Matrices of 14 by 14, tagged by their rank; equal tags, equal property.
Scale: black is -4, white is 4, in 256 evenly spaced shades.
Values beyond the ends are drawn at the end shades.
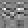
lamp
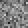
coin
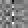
lamp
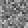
coin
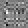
lamp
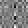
lamp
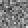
coin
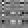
lamp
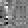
lamp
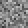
coin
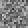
coin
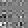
lamp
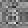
lamp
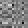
lamp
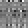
lamp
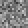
coin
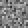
coin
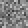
coin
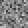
coin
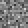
coin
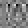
lamp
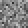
coin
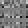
lamp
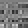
lamp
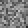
coin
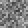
coin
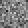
coin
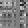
lamp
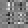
lamp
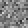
coin
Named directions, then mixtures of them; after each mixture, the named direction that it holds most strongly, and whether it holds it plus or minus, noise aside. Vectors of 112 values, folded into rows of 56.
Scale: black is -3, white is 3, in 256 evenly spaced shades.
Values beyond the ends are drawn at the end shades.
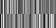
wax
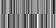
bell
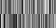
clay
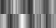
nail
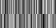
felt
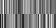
wax, plus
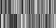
clay, plus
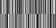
bell, minus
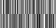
wax, minus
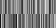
clay, plus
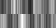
nail, plus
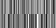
bell, plus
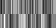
felt, minus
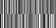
wax, plus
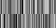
clay, plus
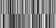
clay, plus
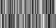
felt, minus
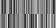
bell, plus
